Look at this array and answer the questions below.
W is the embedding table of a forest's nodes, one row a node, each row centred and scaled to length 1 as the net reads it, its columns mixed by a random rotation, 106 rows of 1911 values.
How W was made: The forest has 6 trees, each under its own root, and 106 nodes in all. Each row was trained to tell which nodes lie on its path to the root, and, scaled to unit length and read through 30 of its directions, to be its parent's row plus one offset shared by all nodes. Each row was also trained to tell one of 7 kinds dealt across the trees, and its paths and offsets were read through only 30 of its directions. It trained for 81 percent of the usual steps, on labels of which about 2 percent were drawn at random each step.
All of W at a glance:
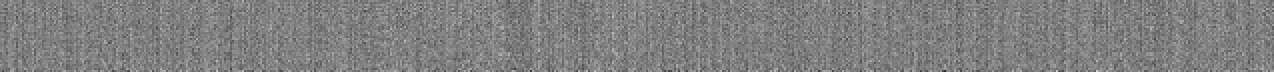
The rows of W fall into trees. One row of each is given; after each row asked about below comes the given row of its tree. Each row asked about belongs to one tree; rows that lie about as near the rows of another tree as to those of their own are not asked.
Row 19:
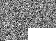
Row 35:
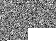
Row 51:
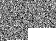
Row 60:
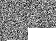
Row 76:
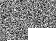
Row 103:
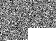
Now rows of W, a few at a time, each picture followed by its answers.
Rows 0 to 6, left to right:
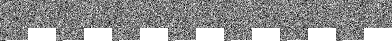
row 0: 51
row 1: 76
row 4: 60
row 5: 19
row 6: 19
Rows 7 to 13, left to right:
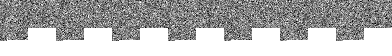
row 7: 19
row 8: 76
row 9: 76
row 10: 60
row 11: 60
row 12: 19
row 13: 19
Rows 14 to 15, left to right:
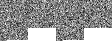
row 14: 103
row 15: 51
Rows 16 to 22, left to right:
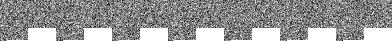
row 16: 51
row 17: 60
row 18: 19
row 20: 103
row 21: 103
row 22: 35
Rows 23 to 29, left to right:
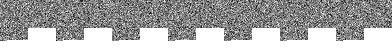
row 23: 76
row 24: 19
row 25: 35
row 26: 103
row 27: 103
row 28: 76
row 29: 76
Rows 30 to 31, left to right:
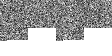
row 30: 19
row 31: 19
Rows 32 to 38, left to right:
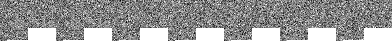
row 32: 60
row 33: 60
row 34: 19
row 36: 19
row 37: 76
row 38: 103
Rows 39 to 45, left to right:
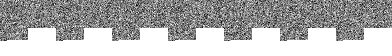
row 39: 60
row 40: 35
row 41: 103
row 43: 76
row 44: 103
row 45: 60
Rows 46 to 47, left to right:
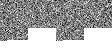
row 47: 76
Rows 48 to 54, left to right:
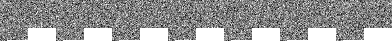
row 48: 35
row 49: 35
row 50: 76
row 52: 76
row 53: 76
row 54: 19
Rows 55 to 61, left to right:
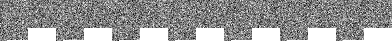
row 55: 60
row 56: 103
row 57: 35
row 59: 76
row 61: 103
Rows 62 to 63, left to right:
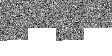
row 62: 76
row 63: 51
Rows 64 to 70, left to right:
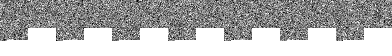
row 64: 51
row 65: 19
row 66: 19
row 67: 60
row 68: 76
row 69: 103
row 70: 60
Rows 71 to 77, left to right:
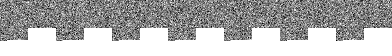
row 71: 76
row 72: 76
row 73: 51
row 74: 19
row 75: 35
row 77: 19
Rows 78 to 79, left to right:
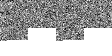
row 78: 35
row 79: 103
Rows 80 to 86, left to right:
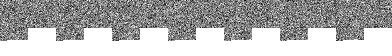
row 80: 19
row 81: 103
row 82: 60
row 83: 19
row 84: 103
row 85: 35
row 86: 60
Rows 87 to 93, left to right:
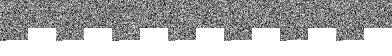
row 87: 51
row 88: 103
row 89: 60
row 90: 76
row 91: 76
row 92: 76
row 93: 19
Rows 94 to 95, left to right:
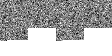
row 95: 19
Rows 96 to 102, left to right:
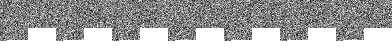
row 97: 103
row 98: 51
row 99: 103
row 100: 60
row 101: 51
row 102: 103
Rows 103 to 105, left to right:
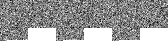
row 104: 103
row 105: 76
